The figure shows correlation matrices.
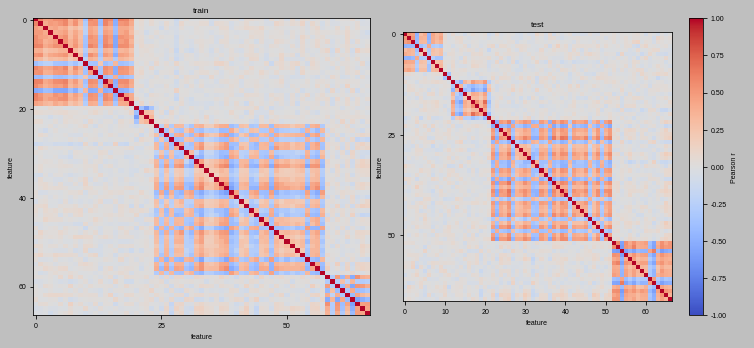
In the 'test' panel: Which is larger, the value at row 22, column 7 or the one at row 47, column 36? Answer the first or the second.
the first
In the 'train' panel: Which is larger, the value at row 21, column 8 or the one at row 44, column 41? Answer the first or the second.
the first
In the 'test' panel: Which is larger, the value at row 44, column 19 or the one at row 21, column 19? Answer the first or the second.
the first
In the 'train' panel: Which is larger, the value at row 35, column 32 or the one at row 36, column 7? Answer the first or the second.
the first
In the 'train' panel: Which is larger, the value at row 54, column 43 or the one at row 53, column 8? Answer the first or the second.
the first
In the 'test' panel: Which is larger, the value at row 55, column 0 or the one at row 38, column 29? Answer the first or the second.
the second
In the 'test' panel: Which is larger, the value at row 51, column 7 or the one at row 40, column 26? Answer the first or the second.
the second
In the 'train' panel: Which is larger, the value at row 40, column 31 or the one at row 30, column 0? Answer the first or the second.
the first
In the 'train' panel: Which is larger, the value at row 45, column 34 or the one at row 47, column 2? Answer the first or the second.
the first
